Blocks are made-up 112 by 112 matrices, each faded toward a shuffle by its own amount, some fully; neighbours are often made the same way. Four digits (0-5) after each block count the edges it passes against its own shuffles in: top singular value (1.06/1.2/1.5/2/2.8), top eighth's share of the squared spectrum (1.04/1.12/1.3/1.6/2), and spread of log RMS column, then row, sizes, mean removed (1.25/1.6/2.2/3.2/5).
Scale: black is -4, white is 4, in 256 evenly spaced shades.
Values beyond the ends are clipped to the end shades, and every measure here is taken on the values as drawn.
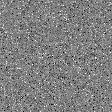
2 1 0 0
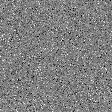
0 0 0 0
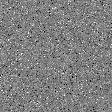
0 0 0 0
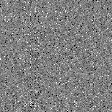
3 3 2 1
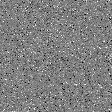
0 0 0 0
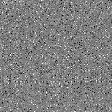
4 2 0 1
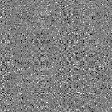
5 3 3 2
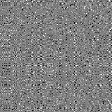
5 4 3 3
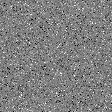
0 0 0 0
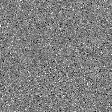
3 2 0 1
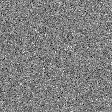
1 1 0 0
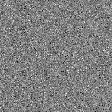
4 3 1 1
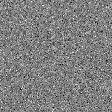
3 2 0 1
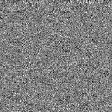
4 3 2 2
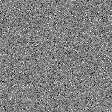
3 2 0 1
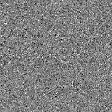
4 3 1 2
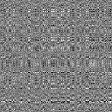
5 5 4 4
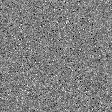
2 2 0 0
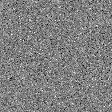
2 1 0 0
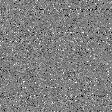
1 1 0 2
